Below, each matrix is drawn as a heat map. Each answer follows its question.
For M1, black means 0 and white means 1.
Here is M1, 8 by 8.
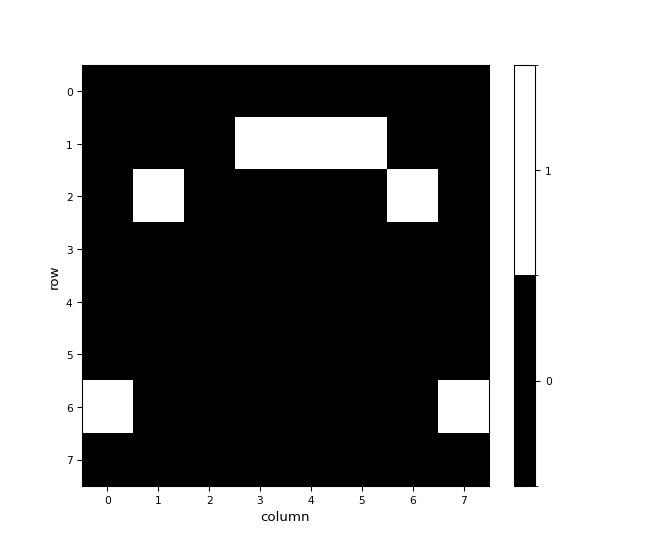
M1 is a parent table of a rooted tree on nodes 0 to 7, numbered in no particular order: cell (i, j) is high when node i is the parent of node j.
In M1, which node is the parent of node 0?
6
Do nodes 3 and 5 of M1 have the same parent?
yes
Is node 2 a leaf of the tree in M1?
no
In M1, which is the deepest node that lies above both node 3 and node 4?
1
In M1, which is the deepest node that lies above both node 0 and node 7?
6
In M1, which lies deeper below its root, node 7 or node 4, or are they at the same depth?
the same depth
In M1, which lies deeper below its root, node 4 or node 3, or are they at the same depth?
the same depth
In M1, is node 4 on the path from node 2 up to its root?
no
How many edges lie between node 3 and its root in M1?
2
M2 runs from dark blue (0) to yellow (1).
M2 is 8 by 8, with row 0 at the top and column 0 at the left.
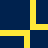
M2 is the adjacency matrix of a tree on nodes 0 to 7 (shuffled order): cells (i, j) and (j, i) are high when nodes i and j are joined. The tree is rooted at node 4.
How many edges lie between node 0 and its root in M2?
2
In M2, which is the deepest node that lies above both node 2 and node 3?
5
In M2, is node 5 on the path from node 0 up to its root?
yes
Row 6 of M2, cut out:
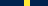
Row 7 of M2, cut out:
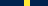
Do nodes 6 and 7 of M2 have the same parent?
yes
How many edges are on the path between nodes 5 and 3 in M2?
1
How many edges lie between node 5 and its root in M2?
1
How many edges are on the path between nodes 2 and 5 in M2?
1
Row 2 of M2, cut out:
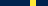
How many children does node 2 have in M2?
0
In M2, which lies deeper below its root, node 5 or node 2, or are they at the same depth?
node 2
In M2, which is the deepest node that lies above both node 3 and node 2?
5
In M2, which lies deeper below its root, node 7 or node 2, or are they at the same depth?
node 2
